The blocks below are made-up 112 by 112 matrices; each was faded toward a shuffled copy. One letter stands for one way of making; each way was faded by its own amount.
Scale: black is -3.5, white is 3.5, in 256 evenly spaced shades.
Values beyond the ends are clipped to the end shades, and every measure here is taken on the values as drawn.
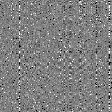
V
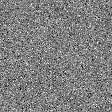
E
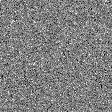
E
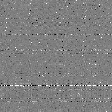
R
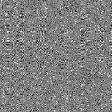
V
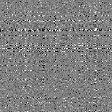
R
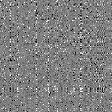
V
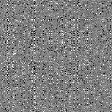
V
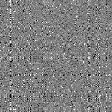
V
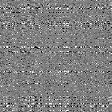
R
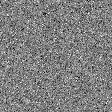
E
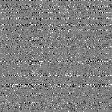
R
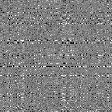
R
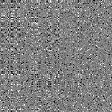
V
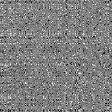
V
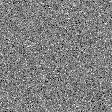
E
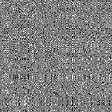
V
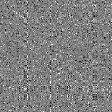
V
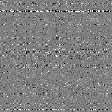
R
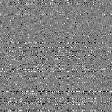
R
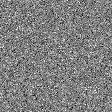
E
